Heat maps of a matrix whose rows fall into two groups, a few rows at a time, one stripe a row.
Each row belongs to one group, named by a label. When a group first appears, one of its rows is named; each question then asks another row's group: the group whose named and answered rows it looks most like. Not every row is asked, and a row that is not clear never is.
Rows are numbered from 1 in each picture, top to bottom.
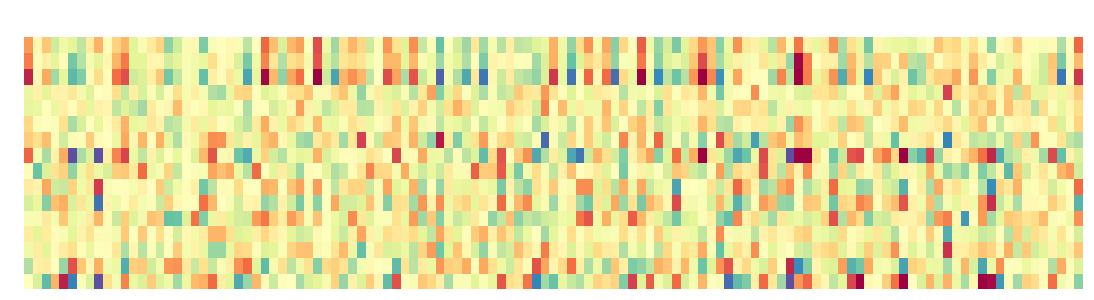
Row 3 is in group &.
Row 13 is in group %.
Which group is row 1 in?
&
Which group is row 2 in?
&
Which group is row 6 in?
&
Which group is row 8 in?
&
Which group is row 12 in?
&
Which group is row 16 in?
&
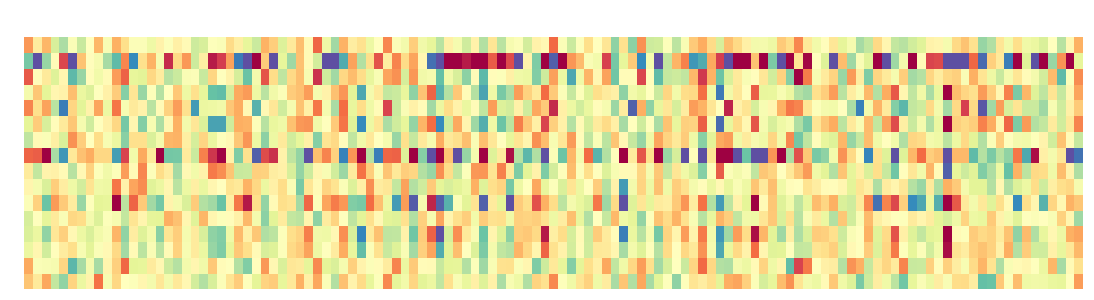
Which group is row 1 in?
&
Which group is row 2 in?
%
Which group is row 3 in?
&
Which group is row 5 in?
&
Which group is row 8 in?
%
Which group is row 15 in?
&
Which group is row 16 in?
&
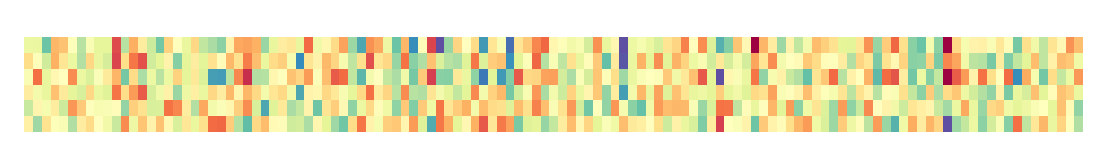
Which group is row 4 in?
%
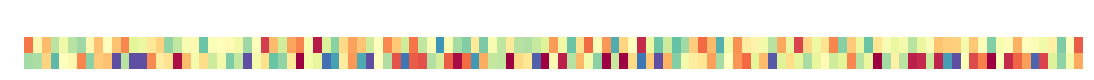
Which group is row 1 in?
&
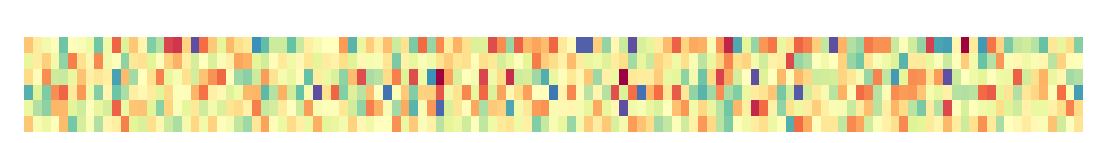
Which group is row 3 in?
%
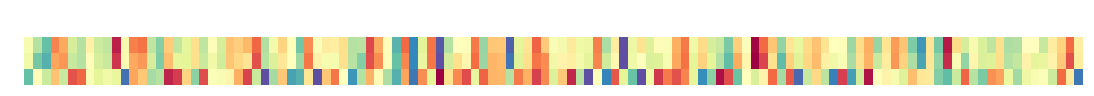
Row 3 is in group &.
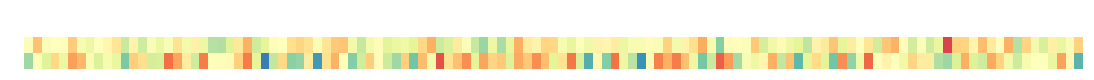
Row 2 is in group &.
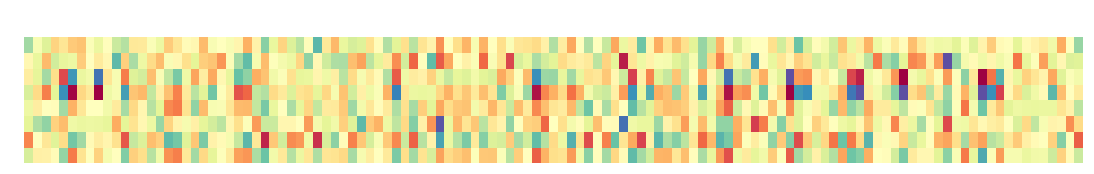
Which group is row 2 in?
%
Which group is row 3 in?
&
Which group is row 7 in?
&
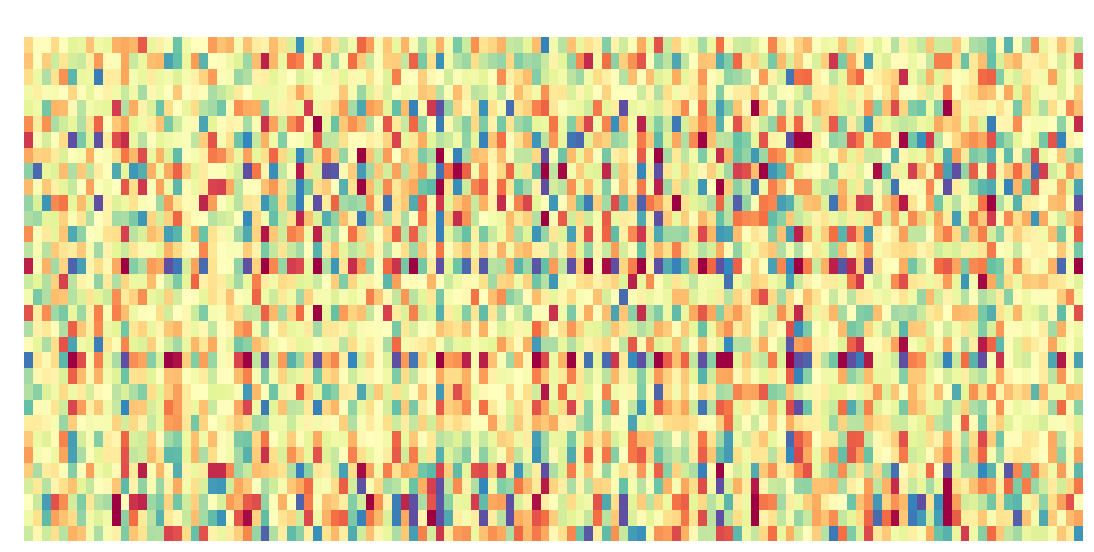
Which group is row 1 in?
%
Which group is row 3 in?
&
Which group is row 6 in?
&
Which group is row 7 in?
&
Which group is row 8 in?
%
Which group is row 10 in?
%
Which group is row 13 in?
&
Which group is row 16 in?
&
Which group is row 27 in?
&
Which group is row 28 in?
%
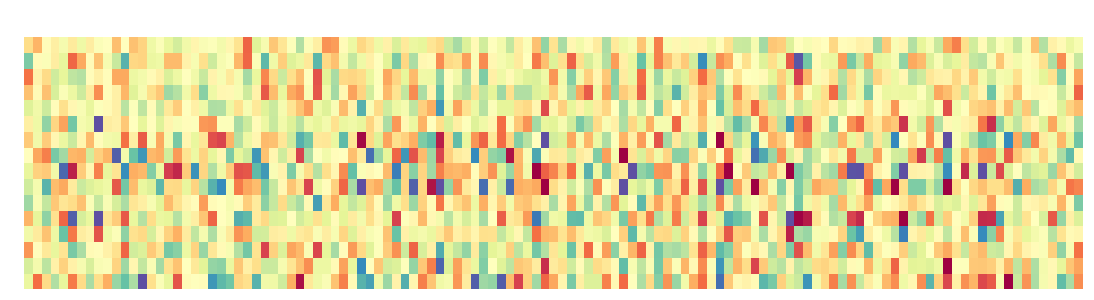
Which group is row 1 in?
%
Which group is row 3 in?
&
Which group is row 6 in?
&
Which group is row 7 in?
%
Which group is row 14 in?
&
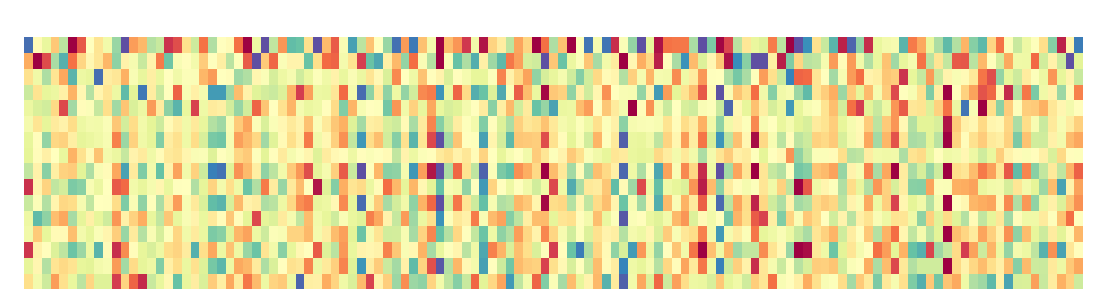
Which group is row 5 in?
&
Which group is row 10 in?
&
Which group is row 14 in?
&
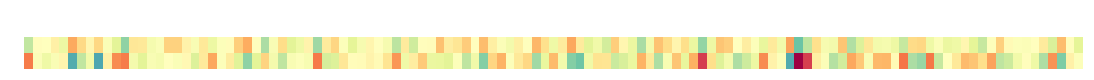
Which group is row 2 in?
&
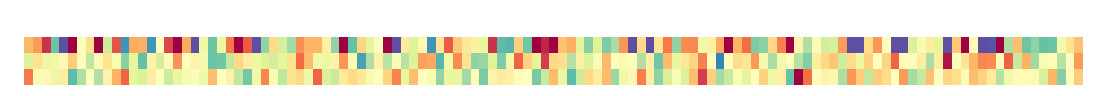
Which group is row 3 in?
&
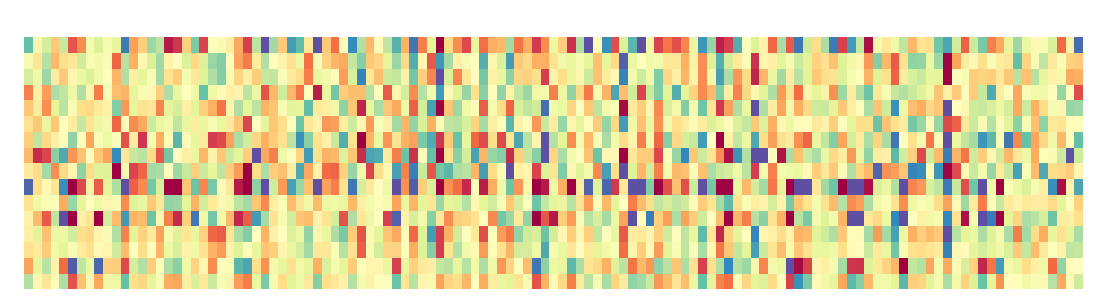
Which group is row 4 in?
&
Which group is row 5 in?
%
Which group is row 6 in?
%
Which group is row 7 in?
%
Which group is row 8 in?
%
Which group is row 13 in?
%
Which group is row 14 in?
%
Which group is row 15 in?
&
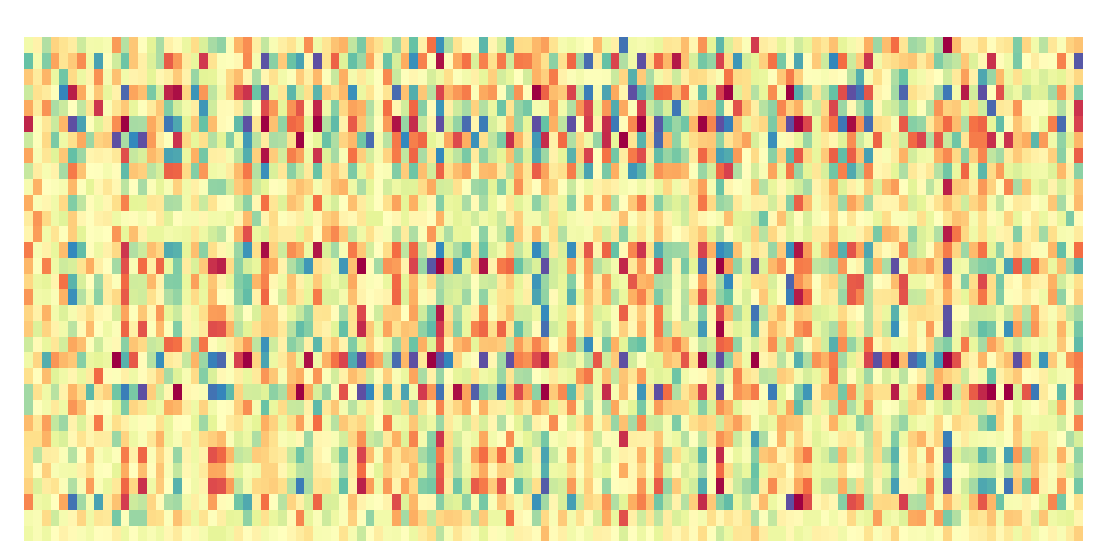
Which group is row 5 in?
&
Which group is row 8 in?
&
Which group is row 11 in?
&
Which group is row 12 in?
%
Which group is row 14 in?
&
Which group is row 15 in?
%
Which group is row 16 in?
&
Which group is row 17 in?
&
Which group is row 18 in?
%
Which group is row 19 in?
%
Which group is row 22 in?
&
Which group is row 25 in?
&
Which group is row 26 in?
%
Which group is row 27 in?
%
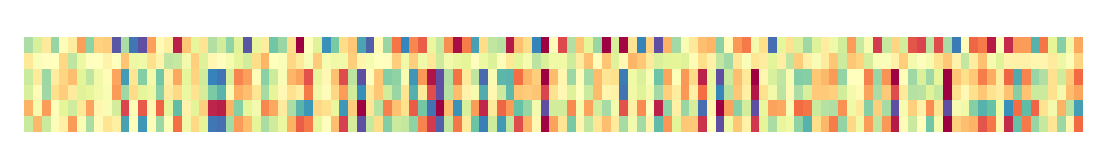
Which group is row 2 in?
&
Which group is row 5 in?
%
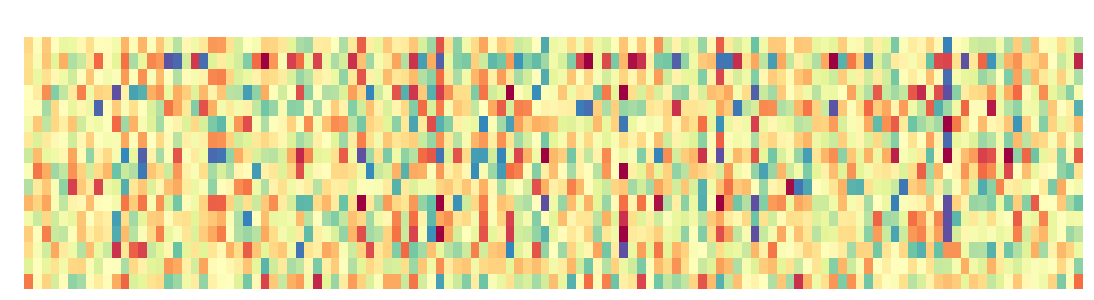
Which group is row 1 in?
%
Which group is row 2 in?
&
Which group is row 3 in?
%
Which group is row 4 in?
%
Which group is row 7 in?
%
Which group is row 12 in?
%
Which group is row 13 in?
%
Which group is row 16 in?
&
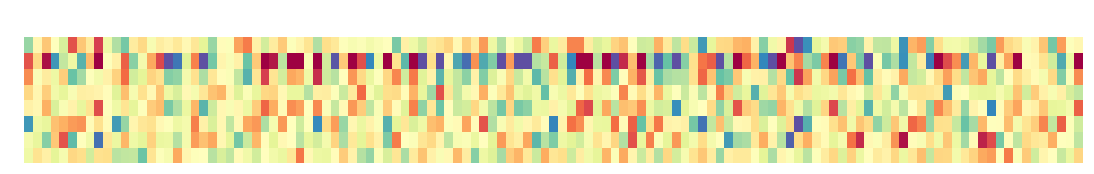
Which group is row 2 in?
&
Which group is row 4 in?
%
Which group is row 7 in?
&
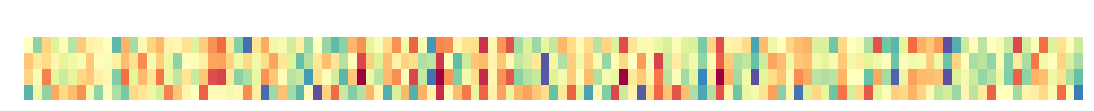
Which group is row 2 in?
%
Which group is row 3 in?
%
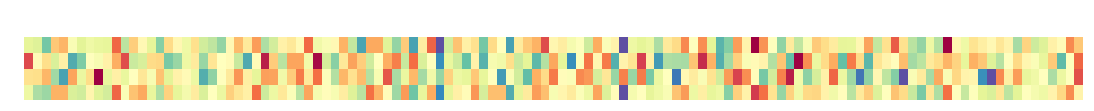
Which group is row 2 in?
&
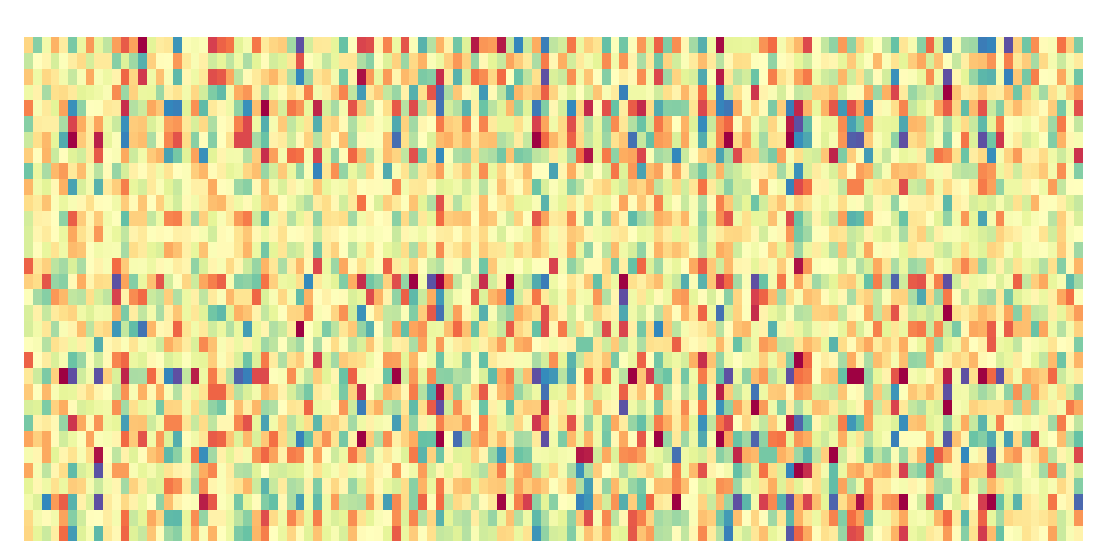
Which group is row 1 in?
%
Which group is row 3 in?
%
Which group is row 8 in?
&
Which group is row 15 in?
&
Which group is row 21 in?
&
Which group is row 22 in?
&
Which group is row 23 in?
%
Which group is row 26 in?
%
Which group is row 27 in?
&
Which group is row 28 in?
&
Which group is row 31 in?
&
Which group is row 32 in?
&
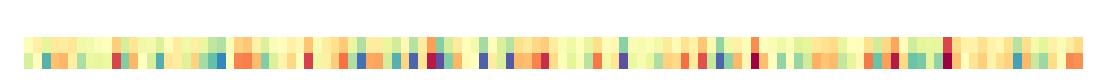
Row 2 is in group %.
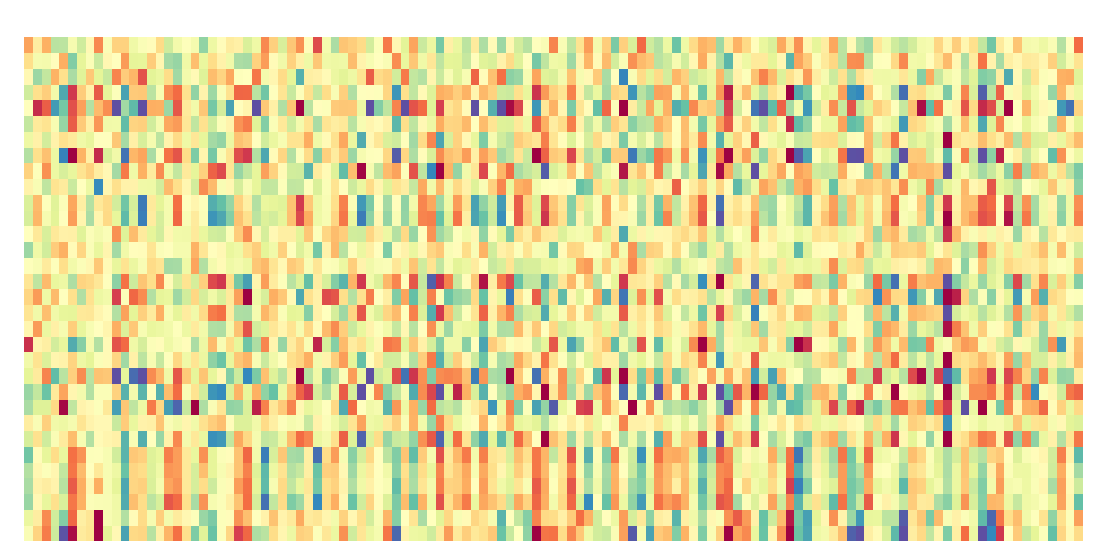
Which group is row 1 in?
&
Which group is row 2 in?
&
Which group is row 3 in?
%
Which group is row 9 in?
%
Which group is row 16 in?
%
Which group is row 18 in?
%
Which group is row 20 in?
&
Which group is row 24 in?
&
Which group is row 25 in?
%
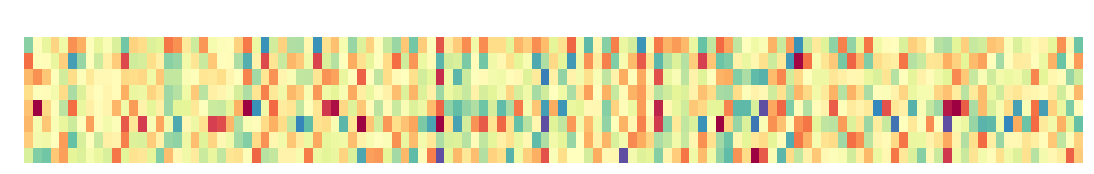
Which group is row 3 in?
%
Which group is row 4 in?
&
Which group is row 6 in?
%
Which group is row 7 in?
&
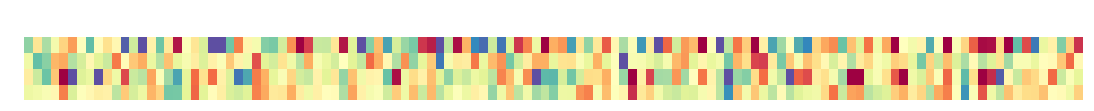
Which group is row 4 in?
&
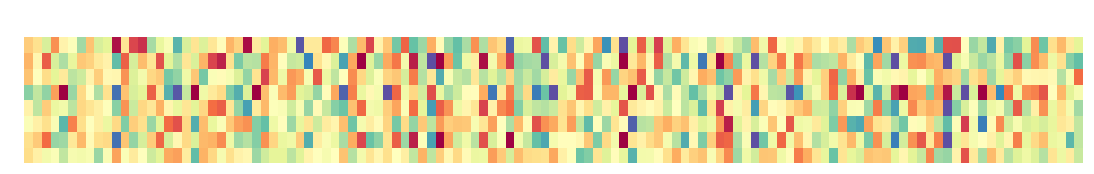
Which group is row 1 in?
%
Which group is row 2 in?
%
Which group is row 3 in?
&
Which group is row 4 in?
&
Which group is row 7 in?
%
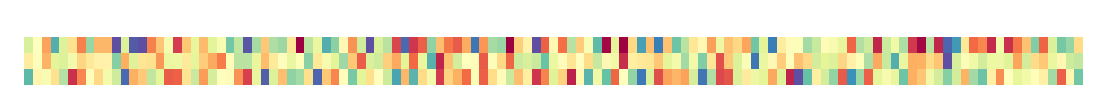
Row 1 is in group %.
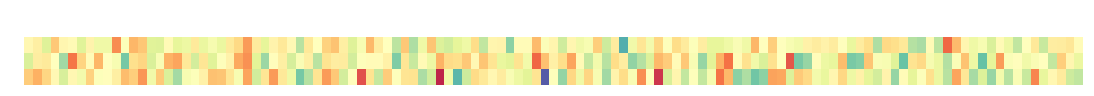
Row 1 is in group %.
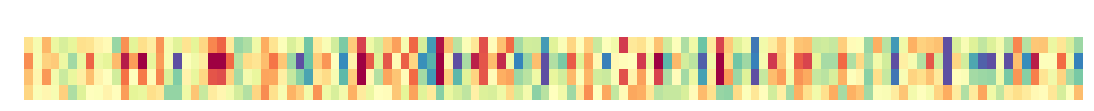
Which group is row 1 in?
%
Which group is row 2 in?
%
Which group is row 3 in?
%
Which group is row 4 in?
&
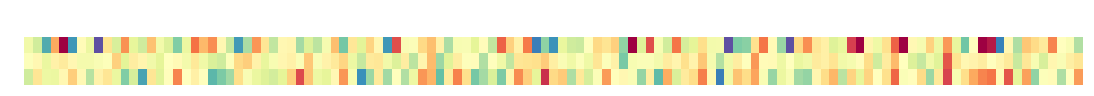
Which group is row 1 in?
&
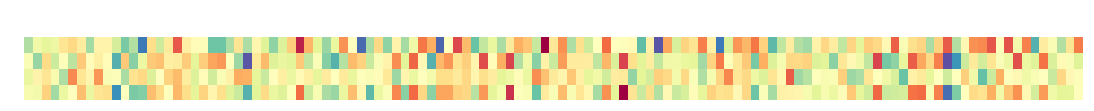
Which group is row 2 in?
%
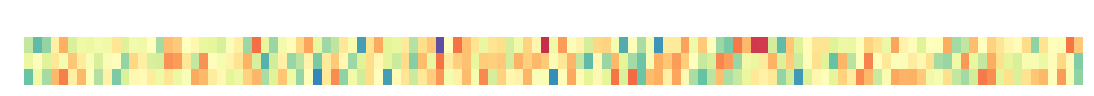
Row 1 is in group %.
